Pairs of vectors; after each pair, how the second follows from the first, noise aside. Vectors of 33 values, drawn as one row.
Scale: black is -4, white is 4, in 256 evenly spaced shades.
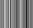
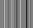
partly zeroed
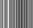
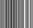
reversed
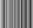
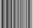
reversed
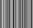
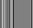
partly zeroed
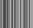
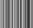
reversed
